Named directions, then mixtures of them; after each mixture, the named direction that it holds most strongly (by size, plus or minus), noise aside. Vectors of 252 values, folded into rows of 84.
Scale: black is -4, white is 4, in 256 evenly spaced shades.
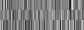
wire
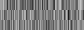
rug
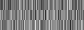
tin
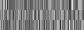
wire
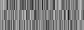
rug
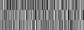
rug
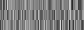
wire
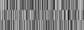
rug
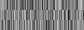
rug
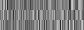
wire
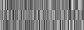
wire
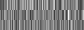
rug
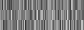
wire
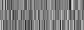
wire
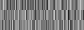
rug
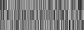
rug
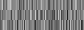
tin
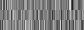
wire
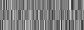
wire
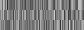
rug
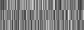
rug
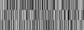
rug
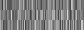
wire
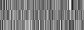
wire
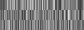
rug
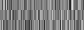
wire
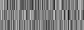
rug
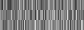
tin
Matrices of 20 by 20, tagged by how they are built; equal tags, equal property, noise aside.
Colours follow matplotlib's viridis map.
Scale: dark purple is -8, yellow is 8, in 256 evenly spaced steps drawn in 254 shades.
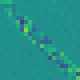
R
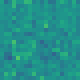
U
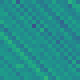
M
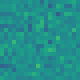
U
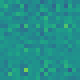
U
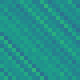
M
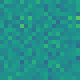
U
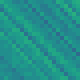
M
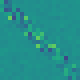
R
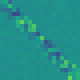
R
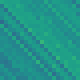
M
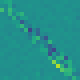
R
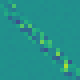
R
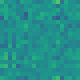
U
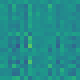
U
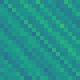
M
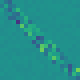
R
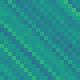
M
